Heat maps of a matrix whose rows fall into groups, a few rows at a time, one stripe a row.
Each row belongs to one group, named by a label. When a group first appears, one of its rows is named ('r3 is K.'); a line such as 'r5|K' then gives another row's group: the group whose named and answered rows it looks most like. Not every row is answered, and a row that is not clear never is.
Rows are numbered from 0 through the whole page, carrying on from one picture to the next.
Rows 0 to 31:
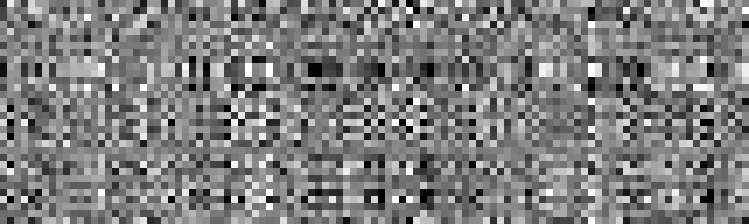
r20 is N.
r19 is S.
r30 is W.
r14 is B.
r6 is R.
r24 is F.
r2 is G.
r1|F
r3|B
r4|N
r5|W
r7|W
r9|R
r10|R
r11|F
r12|G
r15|S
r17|S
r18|B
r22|R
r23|S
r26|W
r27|R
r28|S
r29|R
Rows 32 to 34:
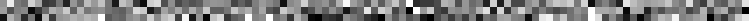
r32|F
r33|B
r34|R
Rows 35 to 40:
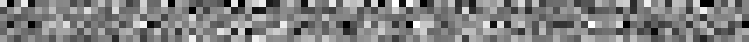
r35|S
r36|G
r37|W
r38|B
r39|N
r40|W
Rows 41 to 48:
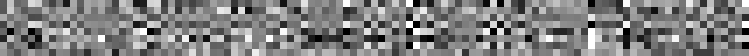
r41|F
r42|N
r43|B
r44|F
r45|B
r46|R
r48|W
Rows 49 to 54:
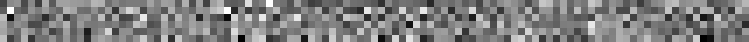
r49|R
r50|N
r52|B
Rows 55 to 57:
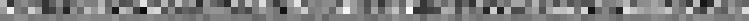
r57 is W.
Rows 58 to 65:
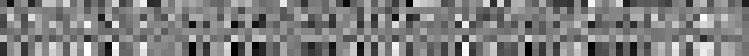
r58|B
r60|N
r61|G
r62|W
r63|W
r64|G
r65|G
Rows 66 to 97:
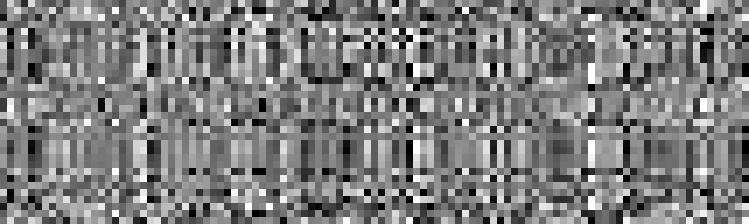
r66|N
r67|G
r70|S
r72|S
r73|S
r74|S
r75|B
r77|R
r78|F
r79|W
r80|N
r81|N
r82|F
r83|G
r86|B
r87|B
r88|B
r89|B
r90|G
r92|W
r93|S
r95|R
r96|G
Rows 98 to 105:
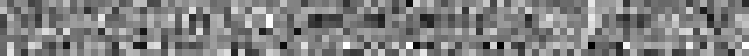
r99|W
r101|R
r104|F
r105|N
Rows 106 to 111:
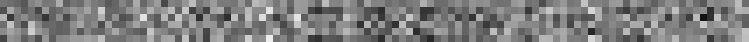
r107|R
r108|S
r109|N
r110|F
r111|R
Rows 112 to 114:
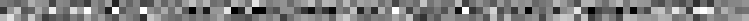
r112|W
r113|G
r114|F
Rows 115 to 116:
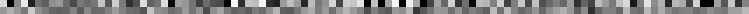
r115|S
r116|F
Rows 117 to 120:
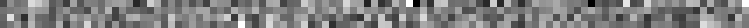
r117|F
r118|W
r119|N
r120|N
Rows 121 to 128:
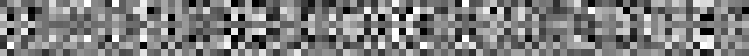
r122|B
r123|S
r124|F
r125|S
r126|G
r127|N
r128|S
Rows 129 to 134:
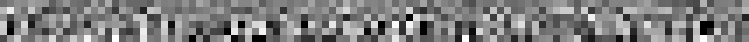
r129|W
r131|B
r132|S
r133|S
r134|G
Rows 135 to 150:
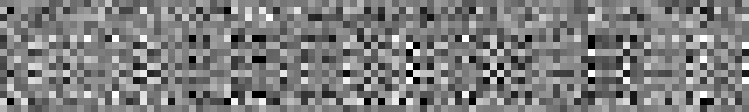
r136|S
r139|N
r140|G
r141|F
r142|B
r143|G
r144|F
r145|B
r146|F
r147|N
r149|S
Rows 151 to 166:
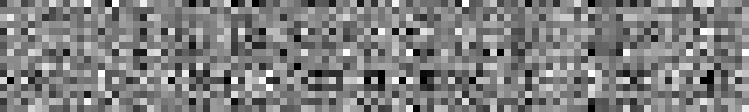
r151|G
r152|W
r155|N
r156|N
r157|G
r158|F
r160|N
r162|S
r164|W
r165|G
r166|F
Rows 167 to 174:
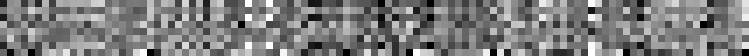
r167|R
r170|S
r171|F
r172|N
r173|R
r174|B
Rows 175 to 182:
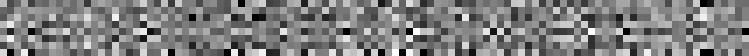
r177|G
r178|F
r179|B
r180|F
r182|S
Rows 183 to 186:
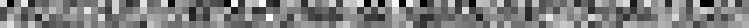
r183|S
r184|G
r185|R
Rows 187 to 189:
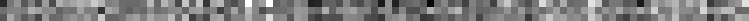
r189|R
